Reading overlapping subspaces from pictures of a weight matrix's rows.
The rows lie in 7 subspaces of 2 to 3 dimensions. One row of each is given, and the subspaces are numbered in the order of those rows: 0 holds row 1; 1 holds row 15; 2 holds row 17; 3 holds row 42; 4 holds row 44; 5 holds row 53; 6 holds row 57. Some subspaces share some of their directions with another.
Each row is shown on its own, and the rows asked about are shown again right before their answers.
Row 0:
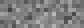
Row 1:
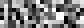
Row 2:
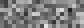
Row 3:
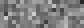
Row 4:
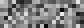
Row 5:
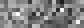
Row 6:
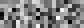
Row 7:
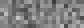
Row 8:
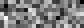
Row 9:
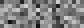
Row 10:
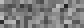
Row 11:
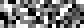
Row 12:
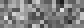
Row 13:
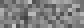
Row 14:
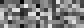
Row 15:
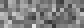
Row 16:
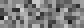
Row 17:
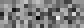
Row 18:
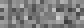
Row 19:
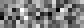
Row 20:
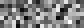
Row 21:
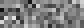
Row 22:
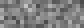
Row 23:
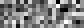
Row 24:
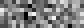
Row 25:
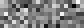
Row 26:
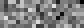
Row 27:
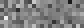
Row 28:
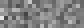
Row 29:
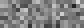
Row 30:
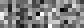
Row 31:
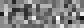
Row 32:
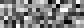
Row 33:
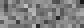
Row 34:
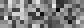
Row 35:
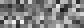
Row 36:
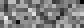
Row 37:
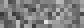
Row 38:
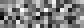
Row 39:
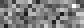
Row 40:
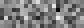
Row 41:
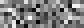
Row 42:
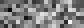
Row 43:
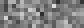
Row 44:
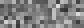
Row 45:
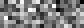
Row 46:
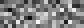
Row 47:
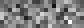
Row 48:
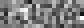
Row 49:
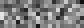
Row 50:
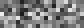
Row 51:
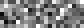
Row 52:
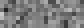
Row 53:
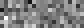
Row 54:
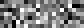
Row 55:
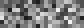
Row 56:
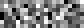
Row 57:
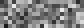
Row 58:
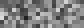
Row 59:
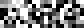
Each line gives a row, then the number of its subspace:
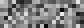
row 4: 6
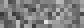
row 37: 1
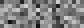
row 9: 4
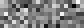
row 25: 6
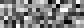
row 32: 4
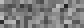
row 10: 4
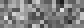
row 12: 1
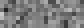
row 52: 4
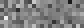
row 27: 5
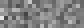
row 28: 5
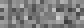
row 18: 0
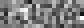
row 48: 2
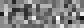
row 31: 2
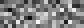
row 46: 3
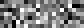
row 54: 3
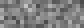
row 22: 5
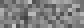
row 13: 6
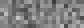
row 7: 2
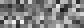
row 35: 4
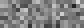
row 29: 6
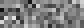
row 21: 5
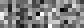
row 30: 0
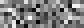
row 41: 3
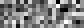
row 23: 4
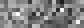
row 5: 1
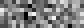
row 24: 6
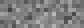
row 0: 3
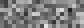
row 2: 6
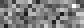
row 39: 6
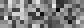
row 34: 1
